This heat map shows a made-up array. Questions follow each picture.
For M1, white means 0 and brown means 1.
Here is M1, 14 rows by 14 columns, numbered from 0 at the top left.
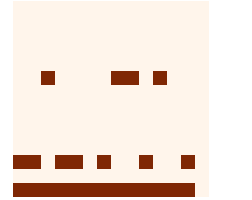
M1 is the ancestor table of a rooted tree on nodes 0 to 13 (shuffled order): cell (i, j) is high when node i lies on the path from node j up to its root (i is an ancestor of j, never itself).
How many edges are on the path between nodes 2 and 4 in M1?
4
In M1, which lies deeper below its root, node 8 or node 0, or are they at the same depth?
the same depth
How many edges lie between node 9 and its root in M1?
2
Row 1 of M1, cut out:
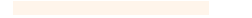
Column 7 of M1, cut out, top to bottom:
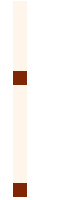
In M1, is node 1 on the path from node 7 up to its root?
no
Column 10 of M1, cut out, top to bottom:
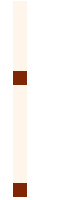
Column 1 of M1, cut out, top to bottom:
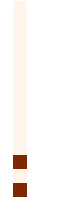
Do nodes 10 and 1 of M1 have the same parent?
no
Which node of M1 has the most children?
11
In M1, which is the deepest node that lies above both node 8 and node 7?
5
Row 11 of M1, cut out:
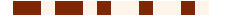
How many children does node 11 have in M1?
7
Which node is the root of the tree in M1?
13
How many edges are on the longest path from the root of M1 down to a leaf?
2
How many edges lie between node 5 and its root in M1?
1
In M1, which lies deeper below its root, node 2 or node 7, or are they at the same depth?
the same depth
